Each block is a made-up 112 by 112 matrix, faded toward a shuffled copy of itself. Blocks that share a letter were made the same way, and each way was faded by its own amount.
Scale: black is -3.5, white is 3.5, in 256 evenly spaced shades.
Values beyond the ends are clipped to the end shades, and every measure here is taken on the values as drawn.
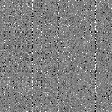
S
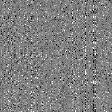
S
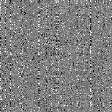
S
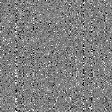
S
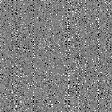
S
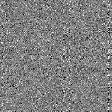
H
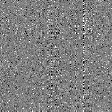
S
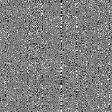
S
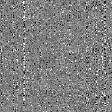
S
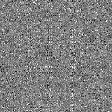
H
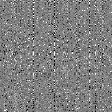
S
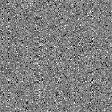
H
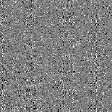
S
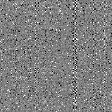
S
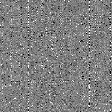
S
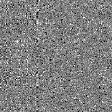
H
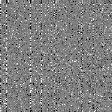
S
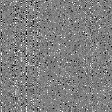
S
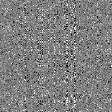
S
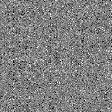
H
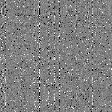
S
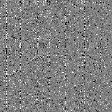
S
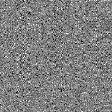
H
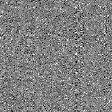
H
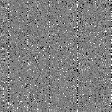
S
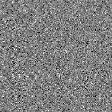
H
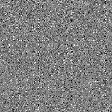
H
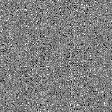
H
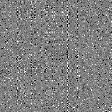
S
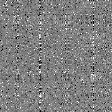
S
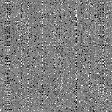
S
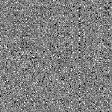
H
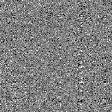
H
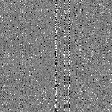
S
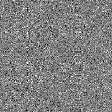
H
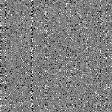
S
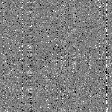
S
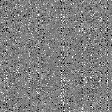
S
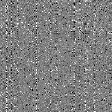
S
